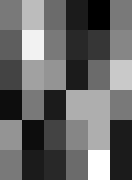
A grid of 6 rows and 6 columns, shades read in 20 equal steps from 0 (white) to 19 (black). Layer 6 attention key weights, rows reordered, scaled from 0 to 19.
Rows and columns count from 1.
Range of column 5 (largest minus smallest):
19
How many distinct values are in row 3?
6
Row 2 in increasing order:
1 9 10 12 15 16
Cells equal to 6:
3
